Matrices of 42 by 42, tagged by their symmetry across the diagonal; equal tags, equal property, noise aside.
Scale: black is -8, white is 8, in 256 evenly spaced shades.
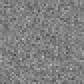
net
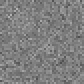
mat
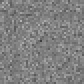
mat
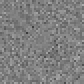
mat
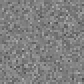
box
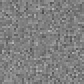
box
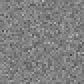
net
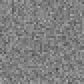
net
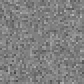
box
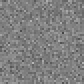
box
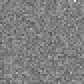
net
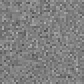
box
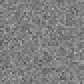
net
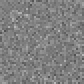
mat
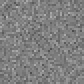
mat
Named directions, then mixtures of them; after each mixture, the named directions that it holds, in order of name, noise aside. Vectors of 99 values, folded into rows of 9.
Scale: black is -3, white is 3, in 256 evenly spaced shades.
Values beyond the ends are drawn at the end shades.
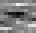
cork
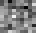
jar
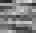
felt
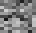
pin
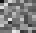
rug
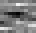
cork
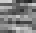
felt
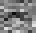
cork, pin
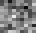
jar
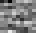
felt, jar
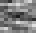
cork, felt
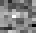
cork, jar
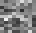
pin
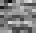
felt, rug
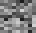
pin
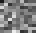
jar, rug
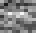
cork, rug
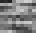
felt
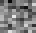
jar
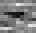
cork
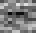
cork, rug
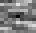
cork, felt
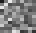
rug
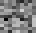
pin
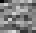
felt, rug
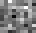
jar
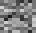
pin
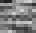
felt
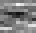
cork
